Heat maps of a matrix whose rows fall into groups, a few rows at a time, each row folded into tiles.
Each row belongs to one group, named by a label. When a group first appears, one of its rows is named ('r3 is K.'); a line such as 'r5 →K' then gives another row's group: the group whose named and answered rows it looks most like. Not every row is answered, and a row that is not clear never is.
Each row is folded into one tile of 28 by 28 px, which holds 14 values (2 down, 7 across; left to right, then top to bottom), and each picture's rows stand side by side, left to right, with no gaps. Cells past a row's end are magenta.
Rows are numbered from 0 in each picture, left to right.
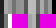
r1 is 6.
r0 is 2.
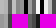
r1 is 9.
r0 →6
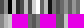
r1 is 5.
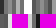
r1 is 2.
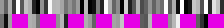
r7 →9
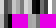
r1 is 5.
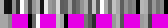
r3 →9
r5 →6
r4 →6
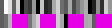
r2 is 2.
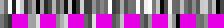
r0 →9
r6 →2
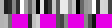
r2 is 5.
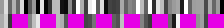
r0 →6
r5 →9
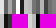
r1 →2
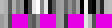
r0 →6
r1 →5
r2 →6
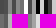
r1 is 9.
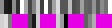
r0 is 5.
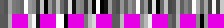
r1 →2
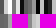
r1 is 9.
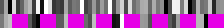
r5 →6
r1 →9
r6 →5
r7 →2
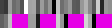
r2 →2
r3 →2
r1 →6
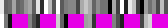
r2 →2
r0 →2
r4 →9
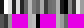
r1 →2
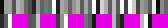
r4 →9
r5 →2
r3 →9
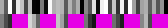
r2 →6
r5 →6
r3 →9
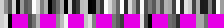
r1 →5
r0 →2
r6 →9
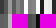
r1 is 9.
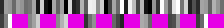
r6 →5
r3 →5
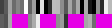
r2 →6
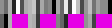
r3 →6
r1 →6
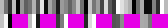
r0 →2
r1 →2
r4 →5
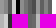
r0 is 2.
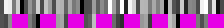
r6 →2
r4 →9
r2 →6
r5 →6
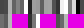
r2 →5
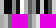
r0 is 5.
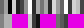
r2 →9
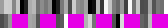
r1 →6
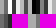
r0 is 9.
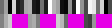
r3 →5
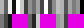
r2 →6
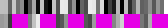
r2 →5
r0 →6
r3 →5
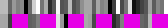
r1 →5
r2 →2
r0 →6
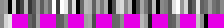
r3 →6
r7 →2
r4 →5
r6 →5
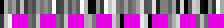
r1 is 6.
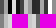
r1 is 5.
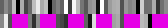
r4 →6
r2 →9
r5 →2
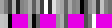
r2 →6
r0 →2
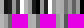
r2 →6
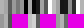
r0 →6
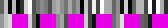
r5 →9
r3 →9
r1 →2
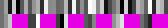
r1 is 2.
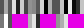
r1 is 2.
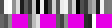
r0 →5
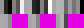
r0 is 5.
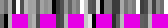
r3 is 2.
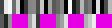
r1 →2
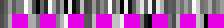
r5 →9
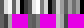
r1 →5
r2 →6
